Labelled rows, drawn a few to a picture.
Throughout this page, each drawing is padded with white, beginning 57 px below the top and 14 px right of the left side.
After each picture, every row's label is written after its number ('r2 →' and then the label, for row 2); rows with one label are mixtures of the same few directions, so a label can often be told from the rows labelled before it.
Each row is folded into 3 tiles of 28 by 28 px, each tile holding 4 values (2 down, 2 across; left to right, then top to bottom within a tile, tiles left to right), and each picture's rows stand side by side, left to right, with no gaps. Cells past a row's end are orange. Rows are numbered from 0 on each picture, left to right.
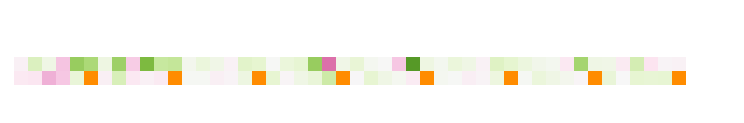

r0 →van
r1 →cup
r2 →van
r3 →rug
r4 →rug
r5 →van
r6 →rug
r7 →cup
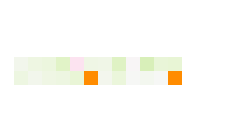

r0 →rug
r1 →cup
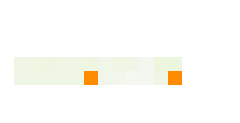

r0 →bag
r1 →van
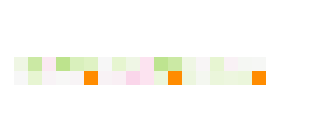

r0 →cup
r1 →van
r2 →cup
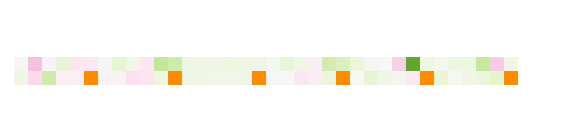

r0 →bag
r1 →van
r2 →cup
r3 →van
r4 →rug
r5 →rug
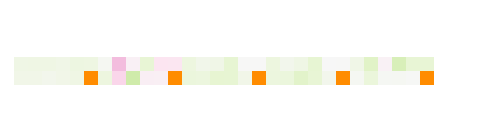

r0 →van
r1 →bag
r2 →van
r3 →van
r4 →cup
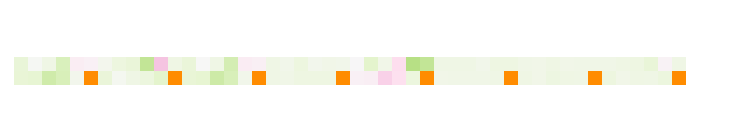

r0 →van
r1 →rug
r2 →van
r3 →cup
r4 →van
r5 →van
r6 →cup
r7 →rug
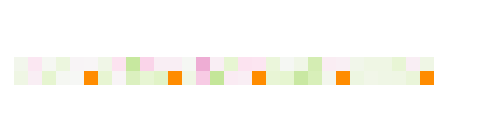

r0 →bag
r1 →cup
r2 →bag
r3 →van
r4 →rug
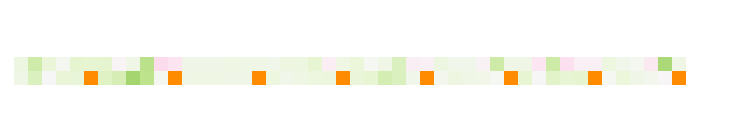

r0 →bag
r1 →van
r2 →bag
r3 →rug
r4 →van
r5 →rug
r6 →cup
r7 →rug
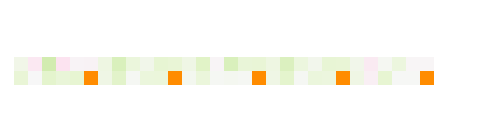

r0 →cup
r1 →bag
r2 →cup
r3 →bag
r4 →bag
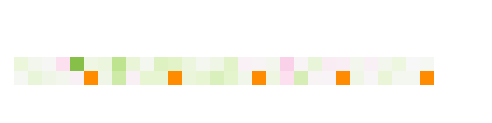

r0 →rug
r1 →bag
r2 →van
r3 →bag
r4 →bag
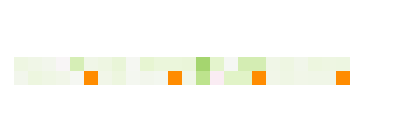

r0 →rug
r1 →cup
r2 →bag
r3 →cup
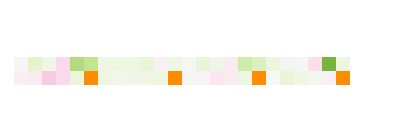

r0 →van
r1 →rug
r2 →van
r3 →rug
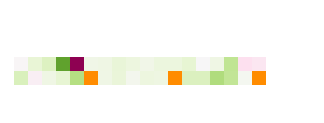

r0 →rug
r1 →bag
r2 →van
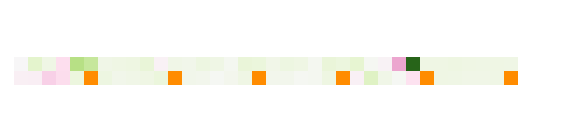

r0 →van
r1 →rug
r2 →van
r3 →van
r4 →rug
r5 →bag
